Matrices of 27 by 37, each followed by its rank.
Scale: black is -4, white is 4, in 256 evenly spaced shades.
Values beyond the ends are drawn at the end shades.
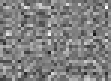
five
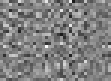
five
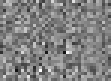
five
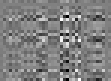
two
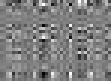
two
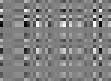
one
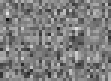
five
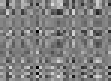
two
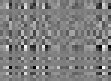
two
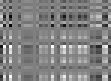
one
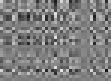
two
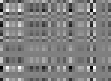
one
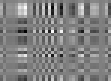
one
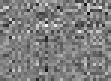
five
